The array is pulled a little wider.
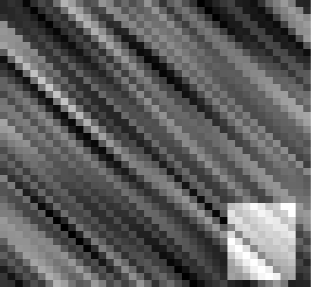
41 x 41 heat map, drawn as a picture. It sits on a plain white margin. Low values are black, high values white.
An odd patch, higher than its surroundings, sits in the bottom right. The bottom right is the ninth with the highest average. The grain runs diagonally down to the right. Neither half mirrors the other.
